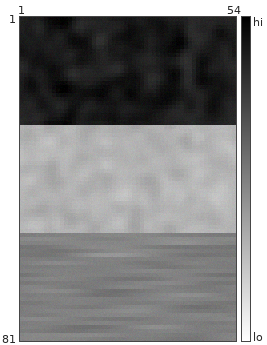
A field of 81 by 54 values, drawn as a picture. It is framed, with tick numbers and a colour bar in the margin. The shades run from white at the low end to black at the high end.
The table splits into 3 rows of 1 panel. Panel 1,1: very high, blotchy, faint in contrast. Panel 2,1: low, blotchy, faint in contrast. Panel 3,1: middling, streaked across, faint in contrast.
